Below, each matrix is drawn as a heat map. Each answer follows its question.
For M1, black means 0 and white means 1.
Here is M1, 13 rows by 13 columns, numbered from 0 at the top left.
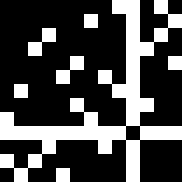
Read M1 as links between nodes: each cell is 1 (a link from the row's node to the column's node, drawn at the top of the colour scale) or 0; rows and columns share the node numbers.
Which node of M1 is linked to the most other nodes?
node 9
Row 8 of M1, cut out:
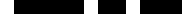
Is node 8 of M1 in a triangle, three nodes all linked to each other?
yes
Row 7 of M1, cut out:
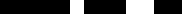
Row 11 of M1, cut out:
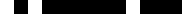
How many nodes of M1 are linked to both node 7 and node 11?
1
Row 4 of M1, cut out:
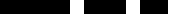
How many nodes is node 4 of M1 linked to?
3
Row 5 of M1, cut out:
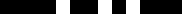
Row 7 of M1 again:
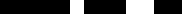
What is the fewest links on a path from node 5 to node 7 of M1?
1
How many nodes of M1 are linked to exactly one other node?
0
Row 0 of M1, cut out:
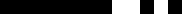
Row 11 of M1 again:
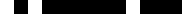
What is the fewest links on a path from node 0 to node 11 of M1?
1
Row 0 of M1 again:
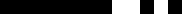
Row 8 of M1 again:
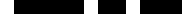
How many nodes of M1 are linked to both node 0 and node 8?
1
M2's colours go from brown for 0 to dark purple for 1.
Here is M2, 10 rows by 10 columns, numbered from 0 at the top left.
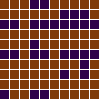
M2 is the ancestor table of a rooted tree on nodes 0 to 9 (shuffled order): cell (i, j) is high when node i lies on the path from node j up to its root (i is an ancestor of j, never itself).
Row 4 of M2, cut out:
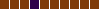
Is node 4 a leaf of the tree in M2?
no
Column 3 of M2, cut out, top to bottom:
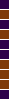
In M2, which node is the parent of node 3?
4
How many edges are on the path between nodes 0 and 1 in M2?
3
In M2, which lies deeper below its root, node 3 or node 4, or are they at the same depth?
node 3
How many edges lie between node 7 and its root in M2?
3
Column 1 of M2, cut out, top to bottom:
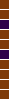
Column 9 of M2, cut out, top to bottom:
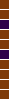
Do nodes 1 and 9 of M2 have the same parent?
yes
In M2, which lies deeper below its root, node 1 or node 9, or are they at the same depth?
the same depth
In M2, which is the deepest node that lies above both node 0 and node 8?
5
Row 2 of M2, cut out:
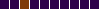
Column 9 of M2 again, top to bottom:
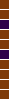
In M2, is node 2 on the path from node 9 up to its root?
yes
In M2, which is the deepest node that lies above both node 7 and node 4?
5
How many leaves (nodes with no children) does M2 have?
2
